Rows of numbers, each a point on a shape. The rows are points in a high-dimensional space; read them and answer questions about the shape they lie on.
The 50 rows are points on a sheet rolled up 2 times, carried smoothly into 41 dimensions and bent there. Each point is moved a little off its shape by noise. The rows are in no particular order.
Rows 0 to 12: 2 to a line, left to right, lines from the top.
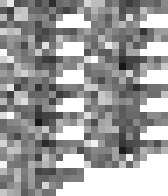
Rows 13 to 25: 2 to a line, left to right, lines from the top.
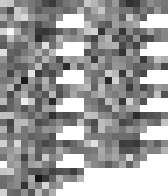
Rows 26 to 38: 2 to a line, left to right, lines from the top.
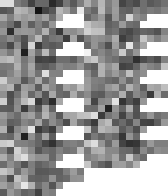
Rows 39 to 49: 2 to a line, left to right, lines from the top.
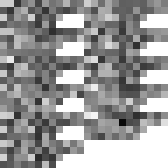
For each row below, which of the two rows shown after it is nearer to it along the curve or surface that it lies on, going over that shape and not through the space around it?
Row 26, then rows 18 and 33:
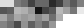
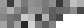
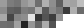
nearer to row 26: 33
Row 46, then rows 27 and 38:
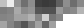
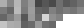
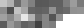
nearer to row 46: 27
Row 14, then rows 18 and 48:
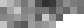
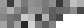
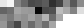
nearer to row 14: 48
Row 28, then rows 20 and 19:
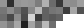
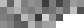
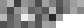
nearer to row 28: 19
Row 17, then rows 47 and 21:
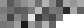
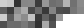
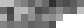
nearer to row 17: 47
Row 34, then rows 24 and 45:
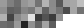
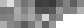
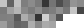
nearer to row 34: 45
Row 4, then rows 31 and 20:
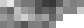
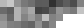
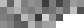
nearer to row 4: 31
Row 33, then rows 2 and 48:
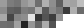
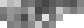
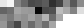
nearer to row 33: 48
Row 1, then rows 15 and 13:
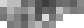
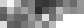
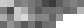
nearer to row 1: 15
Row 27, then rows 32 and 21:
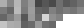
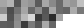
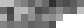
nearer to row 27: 21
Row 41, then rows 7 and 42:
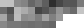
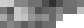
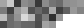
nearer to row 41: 7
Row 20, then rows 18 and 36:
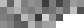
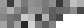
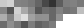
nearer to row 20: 36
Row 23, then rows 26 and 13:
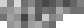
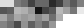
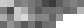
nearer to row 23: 26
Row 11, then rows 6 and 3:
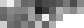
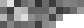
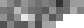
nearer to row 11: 6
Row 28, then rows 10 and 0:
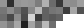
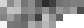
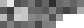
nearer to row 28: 0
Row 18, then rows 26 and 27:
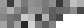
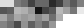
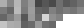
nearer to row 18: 26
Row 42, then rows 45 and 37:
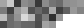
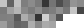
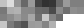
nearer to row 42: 45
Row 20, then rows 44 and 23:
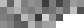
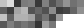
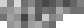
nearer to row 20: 23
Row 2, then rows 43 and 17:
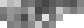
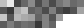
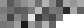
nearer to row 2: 43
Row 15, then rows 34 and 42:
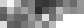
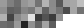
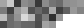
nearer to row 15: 42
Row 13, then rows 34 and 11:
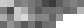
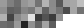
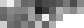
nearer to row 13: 11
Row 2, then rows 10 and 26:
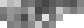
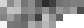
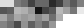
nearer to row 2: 10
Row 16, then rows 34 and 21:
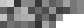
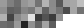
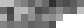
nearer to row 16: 34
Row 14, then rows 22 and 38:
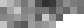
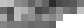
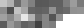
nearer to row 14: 22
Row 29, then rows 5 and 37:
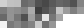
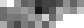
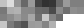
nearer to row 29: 5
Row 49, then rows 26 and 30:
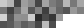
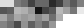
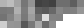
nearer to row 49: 26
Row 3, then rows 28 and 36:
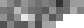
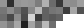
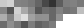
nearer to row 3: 36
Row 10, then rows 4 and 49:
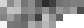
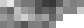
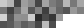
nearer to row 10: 4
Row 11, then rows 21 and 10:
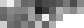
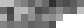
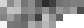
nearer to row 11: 10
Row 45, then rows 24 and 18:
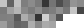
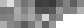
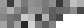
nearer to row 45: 24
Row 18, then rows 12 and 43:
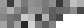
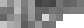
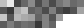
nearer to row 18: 43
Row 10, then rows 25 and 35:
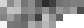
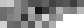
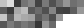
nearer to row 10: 25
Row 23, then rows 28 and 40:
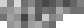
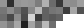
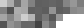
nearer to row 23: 40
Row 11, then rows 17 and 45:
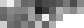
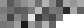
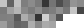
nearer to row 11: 45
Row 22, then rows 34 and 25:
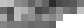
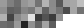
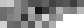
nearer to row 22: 25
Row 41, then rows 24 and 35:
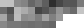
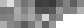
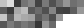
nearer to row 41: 24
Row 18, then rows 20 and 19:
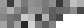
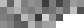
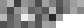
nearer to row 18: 19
